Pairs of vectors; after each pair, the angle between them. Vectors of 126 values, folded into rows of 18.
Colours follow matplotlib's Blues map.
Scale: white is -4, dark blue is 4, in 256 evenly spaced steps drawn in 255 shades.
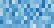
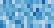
partly aligned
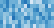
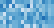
partly aligned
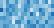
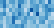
nearly opposite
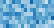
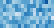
nearly opposite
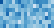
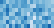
partly aligned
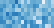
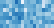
partly aligned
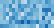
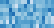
partly aligned
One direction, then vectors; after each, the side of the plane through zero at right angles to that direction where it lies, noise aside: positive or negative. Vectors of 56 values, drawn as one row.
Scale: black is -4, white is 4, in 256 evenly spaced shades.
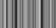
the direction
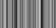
positive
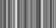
negative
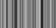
positive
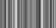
negative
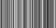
negative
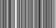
negative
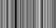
positive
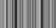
positive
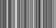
negative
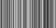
negative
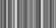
negative
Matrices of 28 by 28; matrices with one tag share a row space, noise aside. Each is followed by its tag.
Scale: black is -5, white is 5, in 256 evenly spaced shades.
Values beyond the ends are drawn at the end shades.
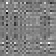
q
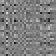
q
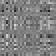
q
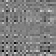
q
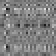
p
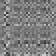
p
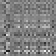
p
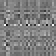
p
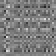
p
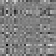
q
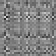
p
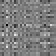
q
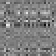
p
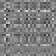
p
